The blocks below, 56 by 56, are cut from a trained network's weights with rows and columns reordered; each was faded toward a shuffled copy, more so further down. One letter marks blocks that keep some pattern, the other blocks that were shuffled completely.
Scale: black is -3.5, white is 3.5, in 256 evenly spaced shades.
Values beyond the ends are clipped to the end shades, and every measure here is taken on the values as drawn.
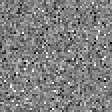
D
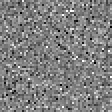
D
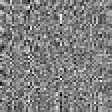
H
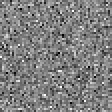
D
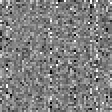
H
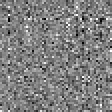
H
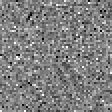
D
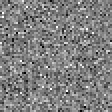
D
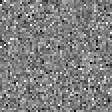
D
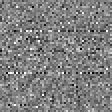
H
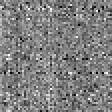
H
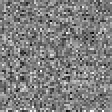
H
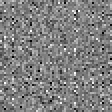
H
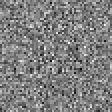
H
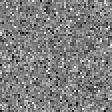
D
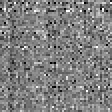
H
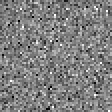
D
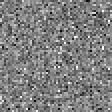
D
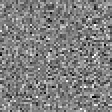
H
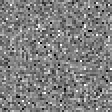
D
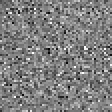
H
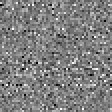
H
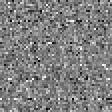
H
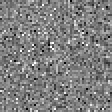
D
